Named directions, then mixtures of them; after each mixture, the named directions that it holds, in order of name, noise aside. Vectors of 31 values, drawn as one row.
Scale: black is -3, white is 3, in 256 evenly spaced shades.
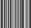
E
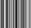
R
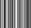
R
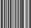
E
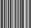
E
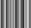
E, R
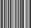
E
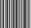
E, R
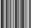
E, R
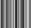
E, R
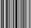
R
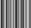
E, R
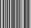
E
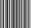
E, R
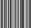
E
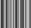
E, R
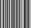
E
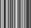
R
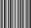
E, R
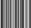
E, R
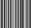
E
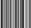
E, R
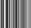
R
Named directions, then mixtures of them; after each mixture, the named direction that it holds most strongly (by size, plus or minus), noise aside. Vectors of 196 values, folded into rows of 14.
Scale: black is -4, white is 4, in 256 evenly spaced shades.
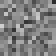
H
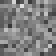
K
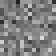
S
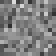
K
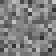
S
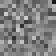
H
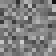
S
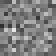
H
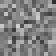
H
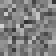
H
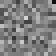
H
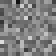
S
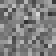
H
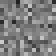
S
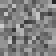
H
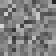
H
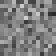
K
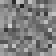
K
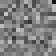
H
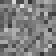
K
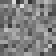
K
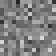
S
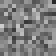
H
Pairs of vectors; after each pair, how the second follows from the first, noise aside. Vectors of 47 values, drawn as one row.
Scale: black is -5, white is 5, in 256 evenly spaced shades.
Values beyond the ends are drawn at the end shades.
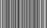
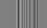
partly zeroed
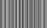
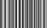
scaled up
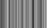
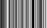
scaled up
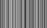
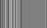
partly zeroed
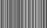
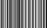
scaled up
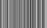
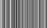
reversed
